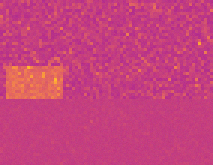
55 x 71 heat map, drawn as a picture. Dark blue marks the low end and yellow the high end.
Odd patch: higher, in the middle left. Ninth with the highest average: middle left. Histogram: skewed, a long tail of high values. Seam: horizontal, 60% of the way down, the bottom part calmer. Stripes: none.
